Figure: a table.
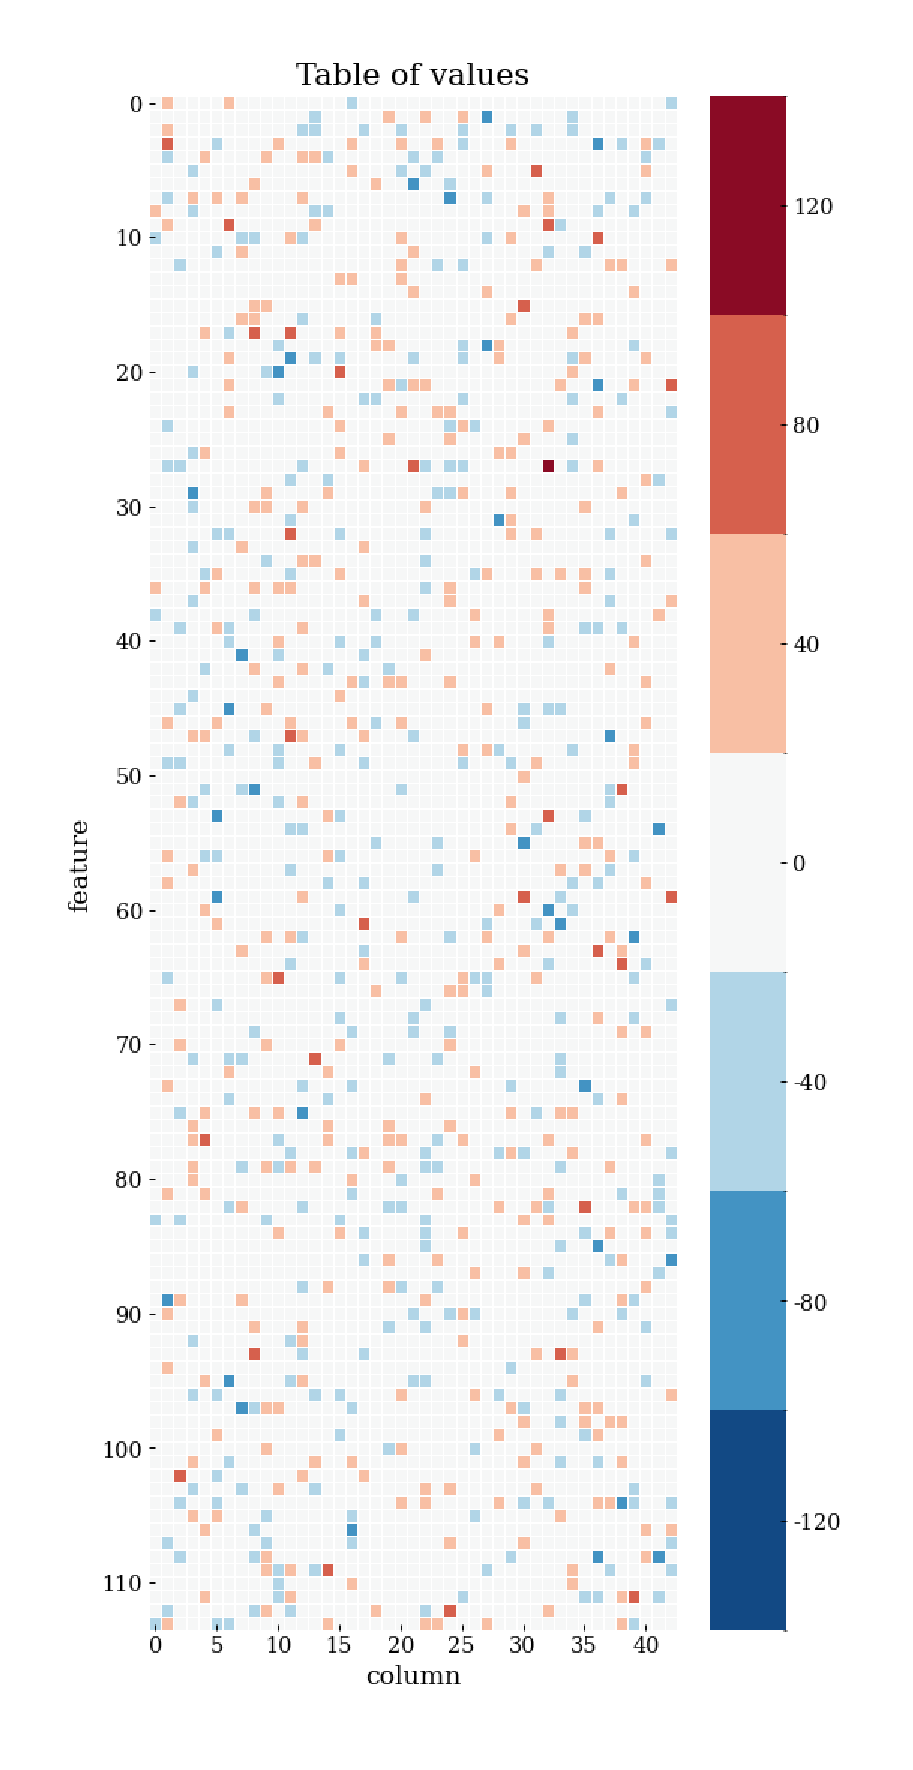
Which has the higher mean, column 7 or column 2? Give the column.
7
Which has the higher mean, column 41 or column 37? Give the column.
37
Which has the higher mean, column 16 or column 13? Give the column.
13
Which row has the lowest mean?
2
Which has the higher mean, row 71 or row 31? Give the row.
31
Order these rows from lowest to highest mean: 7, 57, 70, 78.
78, 7, 57, 70
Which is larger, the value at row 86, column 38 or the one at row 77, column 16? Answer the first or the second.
the first
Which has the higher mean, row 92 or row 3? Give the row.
3
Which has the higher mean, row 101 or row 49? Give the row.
101
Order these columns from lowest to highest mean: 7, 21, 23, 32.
21, 23, 7, 32
